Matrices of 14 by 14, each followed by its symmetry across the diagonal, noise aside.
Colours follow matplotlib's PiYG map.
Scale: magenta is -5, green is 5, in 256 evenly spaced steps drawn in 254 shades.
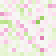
neither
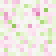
neither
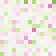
neither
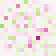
symmetric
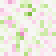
neither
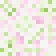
symmetric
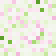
symmetric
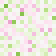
symmetric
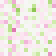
neither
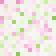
symmetric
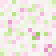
symmetric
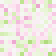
neither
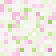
symmetric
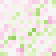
symmetric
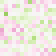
neither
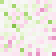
symmetric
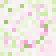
symmetric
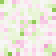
symmetric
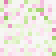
neither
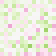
symmetric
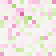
neither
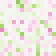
neither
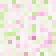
neither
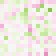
neither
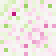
symmetric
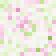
symmetric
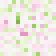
neither
